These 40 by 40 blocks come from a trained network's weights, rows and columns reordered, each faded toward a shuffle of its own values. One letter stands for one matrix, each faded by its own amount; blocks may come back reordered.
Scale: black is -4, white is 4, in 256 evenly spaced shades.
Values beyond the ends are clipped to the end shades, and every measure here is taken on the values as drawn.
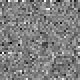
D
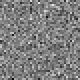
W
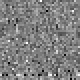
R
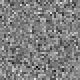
D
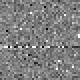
R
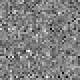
D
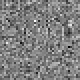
W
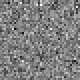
W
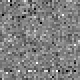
R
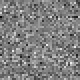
D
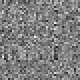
W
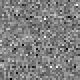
D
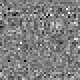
R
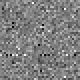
R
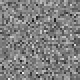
W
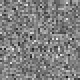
W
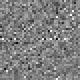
R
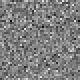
D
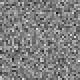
W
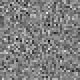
W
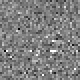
R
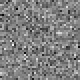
W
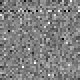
R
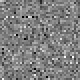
R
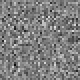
W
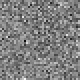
W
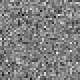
W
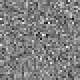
D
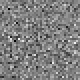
D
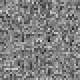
W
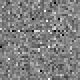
R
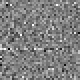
R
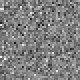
D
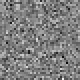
W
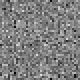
W
